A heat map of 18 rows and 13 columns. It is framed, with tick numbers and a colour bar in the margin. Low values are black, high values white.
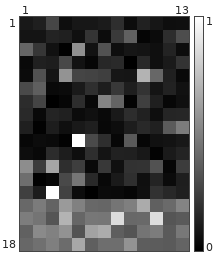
On average the colour sits 20% of the way up the scale. There are no regular stripes. The values are skewed, with a long tail toward high values. The bottom left is the ninth with the highest average. A horizontal seam about 80% of the way down splits the table, and the bottom part is higher.
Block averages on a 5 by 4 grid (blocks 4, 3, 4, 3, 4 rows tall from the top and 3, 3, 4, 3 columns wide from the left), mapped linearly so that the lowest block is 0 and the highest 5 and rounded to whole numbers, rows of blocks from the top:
1 1 1 0 | 1 1 2 0 | 0 1 0 1 | 3 1 0 1 | 4 5 5 4
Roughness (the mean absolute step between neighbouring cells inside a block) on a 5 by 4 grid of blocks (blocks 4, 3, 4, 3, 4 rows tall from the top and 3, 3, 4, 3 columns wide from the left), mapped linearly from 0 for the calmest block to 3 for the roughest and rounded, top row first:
0 1 1 0 / 1 1 1 0 / 0 2 0 1 / 3 1 0 0 / 0 1 1 1
